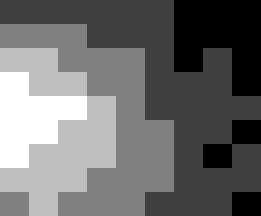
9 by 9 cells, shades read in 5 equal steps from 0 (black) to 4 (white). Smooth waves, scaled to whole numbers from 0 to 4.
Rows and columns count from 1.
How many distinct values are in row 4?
5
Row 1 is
1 1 1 1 1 1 0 0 0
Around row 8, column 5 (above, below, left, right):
2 2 2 2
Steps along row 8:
same same down same same down same same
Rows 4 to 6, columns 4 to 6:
2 2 1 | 3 2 1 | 3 2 2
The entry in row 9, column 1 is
2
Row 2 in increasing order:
0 0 0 1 1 1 2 2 2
